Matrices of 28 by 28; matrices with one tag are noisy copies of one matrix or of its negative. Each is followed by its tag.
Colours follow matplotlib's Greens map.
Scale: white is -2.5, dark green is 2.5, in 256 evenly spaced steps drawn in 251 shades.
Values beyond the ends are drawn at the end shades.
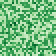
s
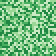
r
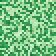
r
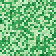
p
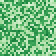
p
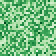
p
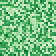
r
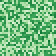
s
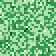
p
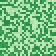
r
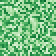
r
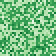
p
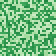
s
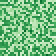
r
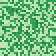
r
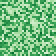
r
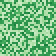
p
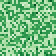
s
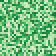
s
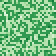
s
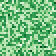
s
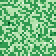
r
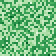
p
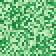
p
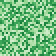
p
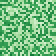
r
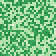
p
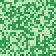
p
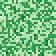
s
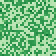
p
